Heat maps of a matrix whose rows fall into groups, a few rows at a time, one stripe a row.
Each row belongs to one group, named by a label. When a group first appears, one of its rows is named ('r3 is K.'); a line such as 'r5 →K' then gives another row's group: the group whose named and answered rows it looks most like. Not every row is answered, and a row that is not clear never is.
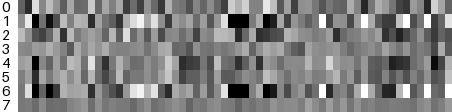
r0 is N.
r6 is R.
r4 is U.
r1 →R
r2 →U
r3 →N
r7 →U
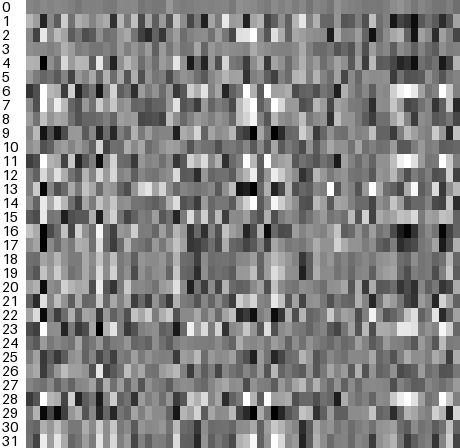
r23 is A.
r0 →N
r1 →U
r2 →N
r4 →U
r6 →A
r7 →N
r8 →N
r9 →R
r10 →U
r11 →A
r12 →N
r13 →R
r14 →N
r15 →A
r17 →U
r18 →N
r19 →N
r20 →U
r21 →N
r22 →R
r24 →N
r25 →R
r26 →U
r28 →A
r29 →R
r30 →N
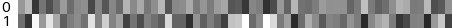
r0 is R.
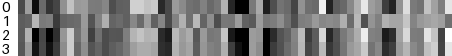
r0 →R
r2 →R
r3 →R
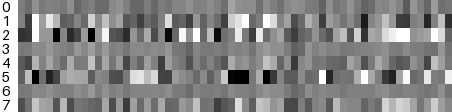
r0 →N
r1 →N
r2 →A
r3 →N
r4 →N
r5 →R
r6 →N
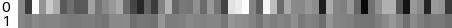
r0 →N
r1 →N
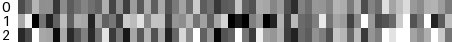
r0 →A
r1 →R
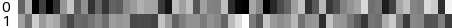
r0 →R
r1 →N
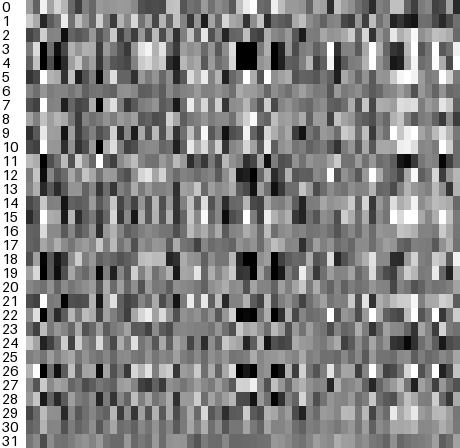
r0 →N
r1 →U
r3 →R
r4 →R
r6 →N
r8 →N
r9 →A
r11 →U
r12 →R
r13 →R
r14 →A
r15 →A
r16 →A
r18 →R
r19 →R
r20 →U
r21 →A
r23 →N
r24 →U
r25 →U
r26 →R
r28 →R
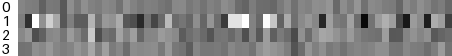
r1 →N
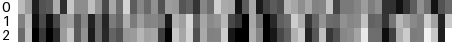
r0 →U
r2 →R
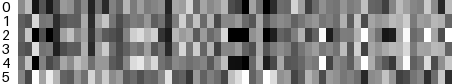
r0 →R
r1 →A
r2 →R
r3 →A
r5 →N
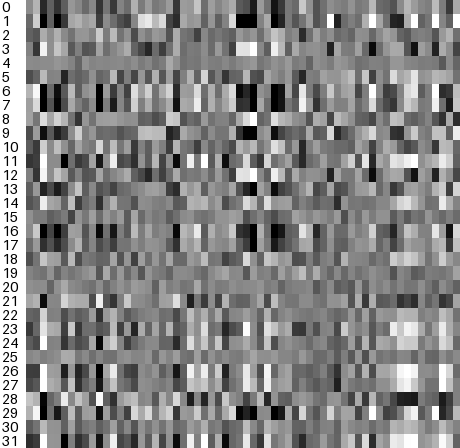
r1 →R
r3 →N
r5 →A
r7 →R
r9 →R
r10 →N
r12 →N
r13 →R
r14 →A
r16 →R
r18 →A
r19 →U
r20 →U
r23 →A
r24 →A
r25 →U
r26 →A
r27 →A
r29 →R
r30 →A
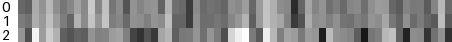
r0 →N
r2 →N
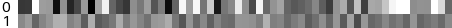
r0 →A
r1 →U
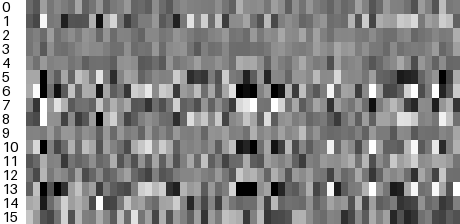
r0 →N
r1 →A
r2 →U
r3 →U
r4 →N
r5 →U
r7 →N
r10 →R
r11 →A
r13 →R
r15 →U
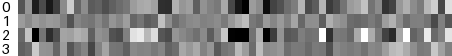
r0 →R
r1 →N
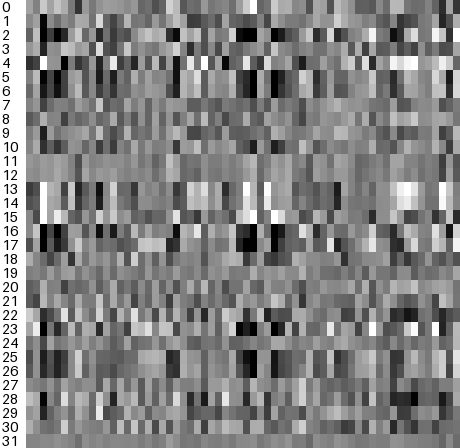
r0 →N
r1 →U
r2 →R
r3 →U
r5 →R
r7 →U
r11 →N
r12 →N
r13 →A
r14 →A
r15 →N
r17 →R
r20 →A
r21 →N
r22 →U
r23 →R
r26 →R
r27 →U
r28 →U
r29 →U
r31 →N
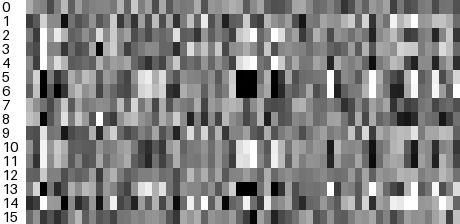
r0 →U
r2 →N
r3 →A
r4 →N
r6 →R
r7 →U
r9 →A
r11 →N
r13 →R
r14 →A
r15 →R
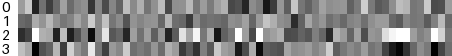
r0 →R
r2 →A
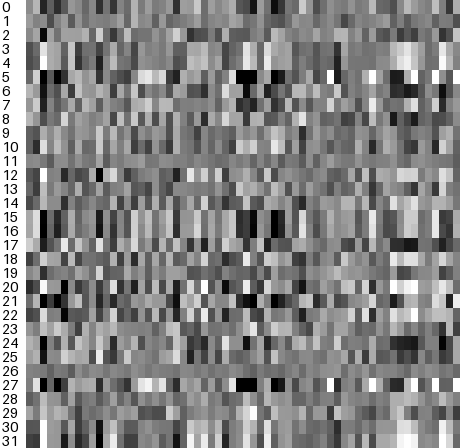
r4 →A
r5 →R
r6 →U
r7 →R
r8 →U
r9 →N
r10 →N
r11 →U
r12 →A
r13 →N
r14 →A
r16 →R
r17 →U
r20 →A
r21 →R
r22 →A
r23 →N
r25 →U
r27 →R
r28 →A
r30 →A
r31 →A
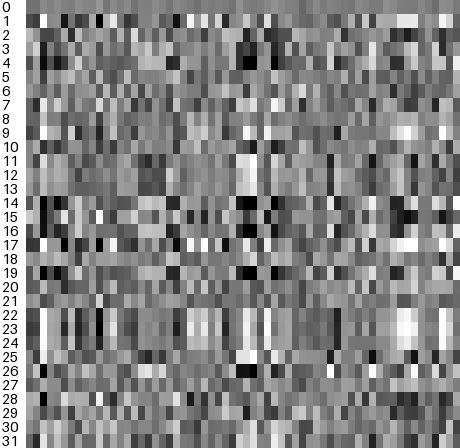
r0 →N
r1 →A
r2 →U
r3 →R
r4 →R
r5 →U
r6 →U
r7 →N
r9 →A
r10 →R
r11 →N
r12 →N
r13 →N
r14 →R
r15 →U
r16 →R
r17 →A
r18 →N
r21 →U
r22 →A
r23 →A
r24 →A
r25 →N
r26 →R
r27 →A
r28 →U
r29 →U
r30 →N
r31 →N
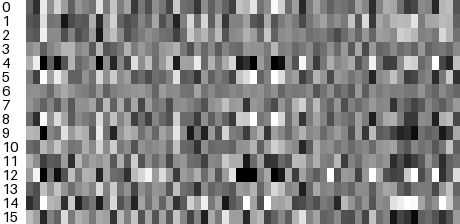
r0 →N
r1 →A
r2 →A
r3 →U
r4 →R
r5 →N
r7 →U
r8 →N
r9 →U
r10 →N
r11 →U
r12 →R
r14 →A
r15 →U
